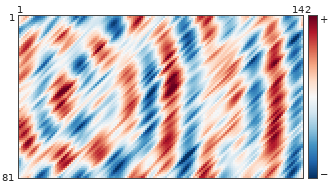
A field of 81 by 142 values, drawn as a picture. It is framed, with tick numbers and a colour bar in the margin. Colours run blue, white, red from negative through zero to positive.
Lone odd cells: none. Average level on the scale: 50%. Rings: centred on the middle left. Stripes: upright, repeating 8 times.
